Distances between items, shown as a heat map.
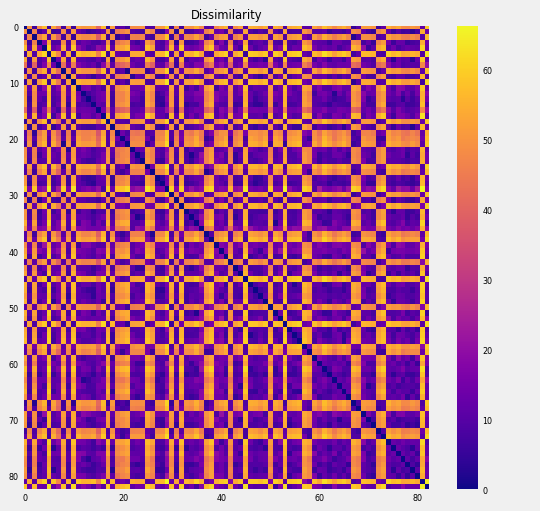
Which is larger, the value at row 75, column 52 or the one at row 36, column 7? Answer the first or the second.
the second
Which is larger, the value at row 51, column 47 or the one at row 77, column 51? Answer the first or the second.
the second
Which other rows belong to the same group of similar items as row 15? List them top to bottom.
1, 3, 4, 6, 7, 9, 11, 12, 13, 14, 16, 18, 22, 23, 24, 27, 28, 29, 31, 33, 34, 35, 36, 39, 40, 41, 43, 44, 46, 47, 48, 49, 51, 52, 54, 55, 56, 59, 60, 61, 62, 63, 64, 65, 66, 69, 70, 71, 74, 75, 76, 77, 78, 79, 80, 82
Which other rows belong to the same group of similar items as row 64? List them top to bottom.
1, 3, 4, 6, 7, 9, 11, 12, 13, 14, 15, 16, 18, 22, 23, 24, 27, 28, 29, 31, 33, 34, 35, 36, 39, 40, 41, 43, 44, 46, 47, 48, 49, 51, 52, 54, 55, 56, 59, 60, 61, 62, 63, 65, 66, 69, 70, 71, 74, 75, 76, 77, 78, 79, 80, 82
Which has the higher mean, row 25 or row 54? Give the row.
25
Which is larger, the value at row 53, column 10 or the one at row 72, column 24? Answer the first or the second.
the second
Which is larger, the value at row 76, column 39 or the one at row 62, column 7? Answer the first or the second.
the first
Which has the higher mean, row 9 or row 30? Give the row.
30
